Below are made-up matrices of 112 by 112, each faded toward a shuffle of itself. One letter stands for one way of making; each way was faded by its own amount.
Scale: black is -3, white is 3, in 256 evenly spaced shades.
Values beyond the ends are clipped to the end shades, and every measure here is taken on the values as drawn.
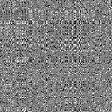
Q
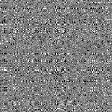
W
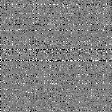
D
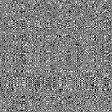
W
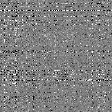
D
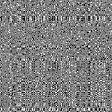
Q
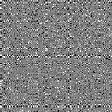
Q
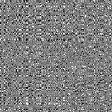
Q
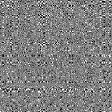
W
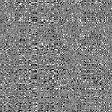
W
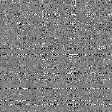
D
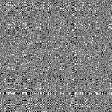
W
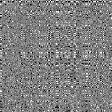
W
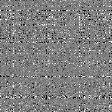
D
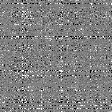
D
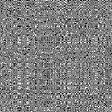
Q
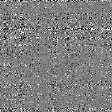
D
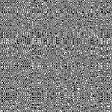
Q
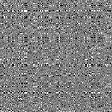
W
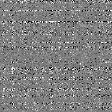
D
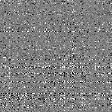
D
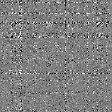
D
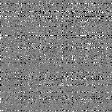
D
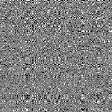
W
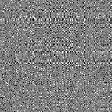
Q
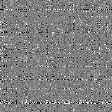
D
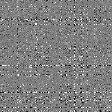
D
